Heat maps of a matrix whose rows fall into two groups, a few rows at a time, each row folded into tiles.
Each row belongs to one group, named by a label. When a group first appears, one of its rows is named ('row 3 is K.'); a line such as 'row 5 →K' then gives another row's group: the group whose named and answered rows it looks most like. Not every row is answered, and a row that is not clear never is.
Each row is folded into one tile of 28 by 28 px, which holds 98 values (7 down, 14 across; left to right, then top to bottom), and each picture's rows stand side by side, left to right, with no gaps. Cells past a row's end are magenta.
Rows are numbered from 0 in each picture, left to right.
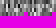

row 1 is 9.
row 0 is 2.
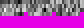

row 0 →9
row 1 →9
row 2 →2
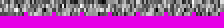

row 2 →9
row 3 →9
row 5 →9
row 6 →2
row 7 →2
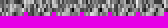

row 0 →9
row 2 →9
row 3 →9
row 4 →2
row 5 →9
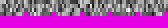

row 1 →9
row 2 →9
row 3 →2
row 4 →2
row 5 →2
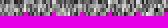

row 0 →2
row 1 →2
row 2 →9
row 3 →2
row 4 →2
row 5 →9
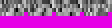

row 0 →9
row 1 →9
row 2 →9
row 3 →9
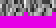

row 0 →2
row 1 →9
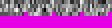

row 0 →2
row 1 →9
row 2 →2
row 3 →9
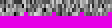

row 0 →9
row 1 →9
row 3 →2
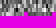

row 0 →9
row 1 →2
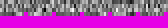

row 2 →2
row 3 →2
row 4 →9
